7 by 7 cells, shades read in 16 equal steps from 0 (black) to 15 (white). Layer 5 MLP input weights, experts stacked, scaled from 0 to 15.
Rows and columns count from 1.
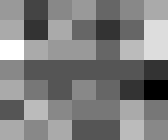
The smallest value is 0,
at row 5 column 7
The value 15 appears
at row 3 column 1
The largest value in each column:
15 11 10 9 7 11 13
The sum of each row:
54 51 73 36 39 55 57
